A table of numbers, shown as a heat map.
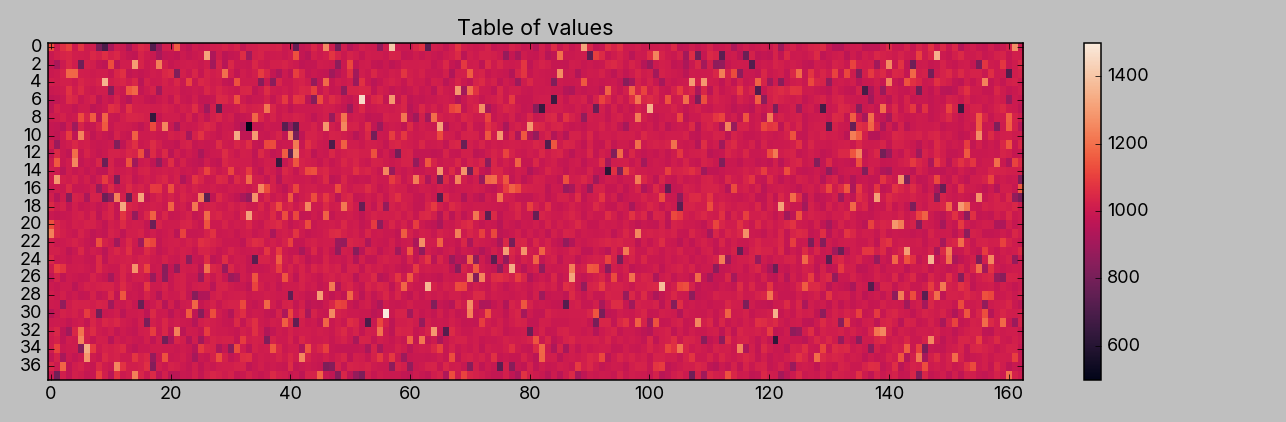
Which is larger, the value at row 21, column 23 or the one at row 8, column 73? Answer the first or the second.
the second
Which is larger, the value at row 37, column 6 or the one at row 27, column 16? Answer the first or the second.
the second
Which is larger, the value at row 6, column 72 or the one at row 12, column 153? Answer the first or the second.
the second
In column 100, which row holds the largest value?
7
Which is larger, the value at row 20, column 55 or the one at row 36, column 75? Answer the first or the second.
the first
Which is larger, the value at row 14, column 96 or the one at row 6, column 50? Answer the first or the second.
the first
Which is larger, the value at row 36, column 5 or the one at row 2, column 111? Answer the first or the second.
the first
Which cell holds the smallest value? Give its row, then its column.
9, 33
